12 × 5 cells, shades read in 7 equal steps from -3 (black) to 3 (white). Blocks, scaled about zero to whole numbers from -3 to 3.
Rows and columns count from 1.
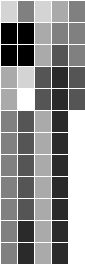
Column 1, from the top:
2 -3 -3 1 1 0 0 0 0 0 0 0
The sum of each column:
-2 -10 9 -18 19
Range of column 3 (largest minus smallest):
3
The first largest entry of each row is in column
1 3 3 2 2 5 5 5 5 5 5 5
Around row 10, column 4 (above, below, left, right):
-2 -2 1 3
